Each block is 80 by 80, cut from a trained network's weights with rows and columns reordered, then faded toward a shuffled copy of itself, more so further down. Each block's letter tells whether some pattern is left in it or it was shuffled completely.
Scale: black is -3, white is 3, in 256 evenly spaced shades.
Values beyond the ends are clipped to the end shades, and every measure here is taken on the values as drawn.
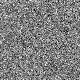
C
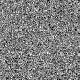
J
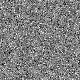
C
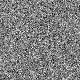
C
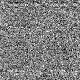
J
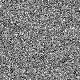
C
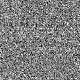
J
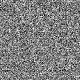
J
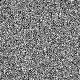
C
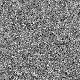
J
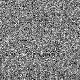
J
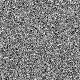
C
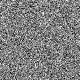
C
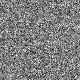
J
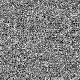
J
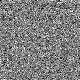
J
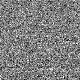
J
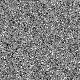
C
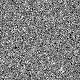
C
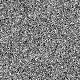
C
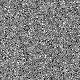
C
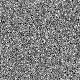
C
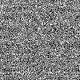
J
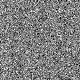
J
